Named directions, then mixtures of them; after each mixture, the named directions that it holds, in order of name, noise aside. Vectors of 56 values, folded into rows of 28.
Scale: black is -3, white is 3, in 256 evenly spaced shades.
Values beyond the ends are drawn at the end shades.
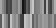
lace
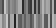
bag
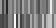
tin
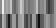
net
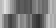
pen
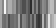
bag, pen, tin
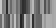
lace, pen, tin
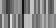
lace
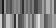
bag, net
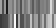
tin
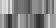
net, pen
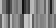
lace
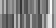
pen, tin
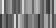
bag, net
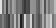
lace, pen, tin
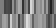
lace, pen, tin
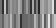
bag, tin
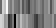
pen, tin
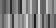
bag, net, tin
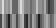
net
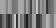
net, tin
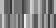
bag, lace, tin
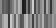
bag, lace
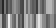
net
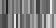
tin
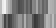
pen
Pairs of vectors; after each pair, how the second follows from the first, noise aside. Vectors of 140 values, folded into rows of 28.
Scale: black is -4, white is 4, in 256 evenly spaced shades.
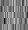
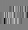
partly zeroed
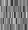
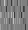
partly zeroed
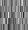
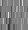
partly zeroed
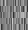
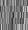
sign-scrambled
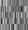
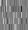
partly zeroed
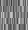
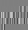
partly zeroed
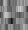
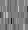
partly zeroed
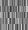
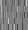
partly zeroed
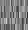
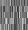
sign-scrambled
